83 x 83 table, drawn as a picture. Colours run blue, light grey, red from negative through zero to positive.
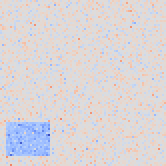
The bottom left is the ninth with the lowest average. There are no regular stripes. Overall the values sit about 50% of the way up the scale. The values are skewed, with a long tail toward low values. An odd patch, lower than its surroundings, sits in the bottom left.
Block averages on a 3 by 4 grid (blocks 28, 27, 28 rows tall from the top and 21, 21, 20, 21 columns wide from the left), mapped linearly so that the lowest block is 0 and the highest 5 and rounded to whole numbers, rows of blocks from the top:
5 5 5 5 / 5 5 5 5 / 0 4 5 5
